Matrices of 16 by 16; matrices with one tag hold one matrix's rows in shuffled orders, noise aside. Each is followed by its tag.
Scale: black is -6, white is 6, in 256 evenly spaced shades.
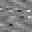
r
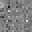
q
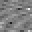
r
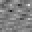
r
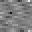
r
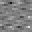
r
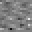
r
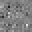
q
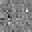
q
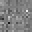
q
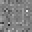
q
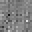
q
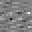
r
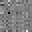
q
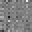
q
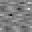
r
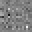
q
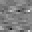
r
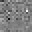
q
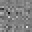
q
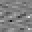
r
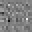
q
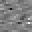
r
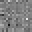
q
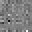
q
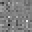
q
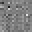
q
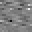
r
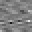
r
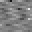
r
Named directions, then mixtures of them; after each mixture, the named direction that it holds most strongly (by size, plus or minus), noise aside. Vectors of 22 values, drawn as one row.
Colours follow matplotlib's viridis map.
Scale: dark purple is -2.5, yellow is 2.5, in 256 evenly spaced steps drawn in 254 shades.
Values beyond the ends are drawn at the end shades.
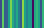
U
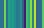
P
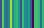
U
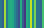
P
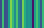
U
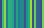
P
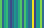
U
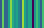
U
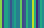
U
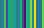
P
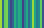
U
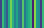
U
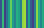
U
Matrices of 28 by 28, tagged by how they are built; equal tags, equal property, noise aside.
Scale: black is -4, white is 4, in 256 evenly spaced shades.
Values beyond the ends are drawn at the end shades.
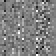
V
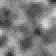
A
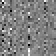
V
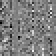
V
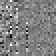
V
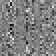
V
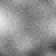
A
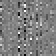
V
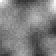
A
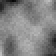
A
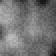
A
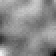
A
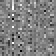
V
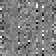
V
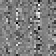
V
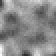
A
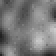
A
